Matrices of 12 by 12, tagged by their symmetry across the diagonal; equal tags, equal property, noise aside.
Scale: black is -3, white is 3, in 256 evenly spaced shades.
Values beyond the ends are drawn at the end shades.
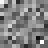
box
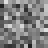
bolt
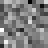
bolt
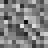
bolt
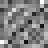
box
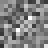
box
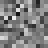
bolt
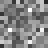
box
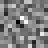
bolt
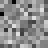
box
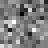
bolt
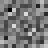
box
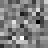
bolt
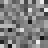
bolt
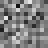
bolt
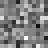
bolt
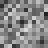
box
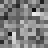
box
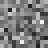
box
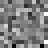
bolt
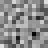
box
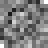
box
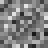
box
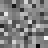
bolt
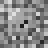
box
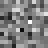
bolt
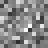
box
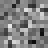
box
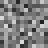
bolt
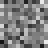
bolt
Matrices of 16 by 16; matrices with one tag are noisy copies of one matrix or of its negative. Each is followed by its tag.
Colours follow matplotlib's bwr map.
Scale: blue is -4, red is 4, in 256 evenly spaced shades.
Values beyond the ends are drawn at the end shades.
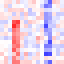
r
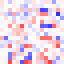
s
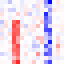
r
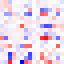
s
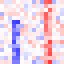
r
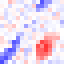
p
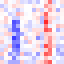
r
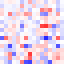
s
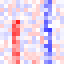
r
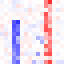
r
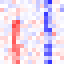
r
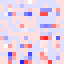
s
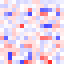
s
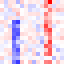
r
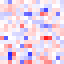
s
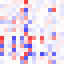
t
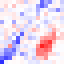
p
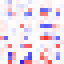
s
